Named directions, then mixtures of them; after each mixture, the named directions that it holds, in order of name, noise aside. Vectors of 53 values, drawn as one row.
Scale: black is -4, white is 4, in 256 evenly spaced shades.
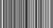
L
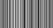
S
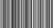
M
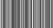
M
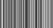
L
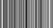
L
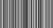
L, M, S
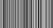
L, M, S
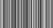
L, M, S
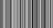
M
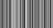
M, S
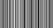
S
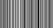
S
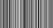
L, S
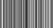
L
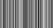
L, M, S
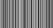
M, S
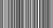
L, S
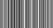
S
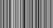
L, M, S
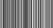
L, M, S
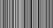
M, S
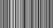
S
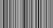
L, S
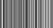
L
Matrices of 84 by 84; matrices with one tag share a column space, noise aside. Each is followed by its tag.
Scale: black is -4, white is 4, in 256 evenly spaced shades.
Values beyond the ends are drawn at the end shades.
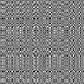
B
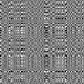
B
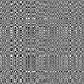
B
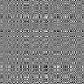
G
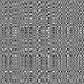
B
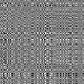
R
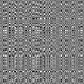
B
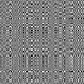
B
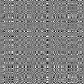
G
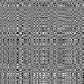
R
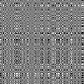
R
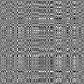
B
